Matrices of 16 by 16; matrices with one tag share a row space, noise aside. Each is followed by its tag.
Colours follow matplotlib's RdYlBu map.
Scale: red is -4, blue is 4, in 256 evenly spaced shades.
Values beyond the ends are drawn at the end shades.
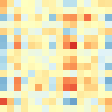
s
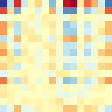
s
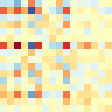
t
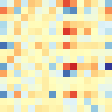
s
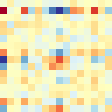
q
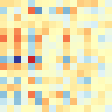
t
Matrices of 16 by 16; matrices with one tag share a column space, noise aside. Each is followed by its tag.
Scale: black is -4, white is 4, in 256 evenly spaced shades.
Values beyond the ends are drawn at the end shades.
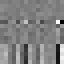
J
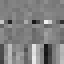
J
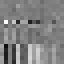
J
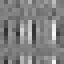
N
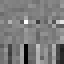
J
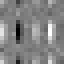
N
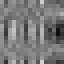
N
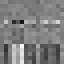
J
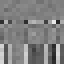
J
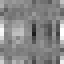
N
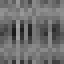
N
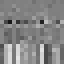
J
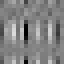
N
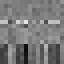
J
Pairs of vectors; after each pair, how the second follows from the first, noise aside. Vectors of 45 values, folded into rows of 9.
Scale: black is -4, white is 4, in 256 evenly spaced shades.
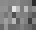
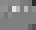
partly zeroed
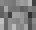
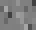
partly zeroed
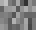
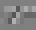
partly zeroed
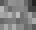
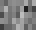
shuffled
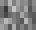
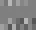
partly zeroed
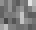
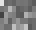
shuffled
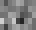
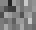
shuffled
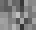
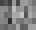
shuffled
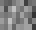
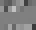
partly zeroed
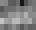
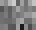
shuffled
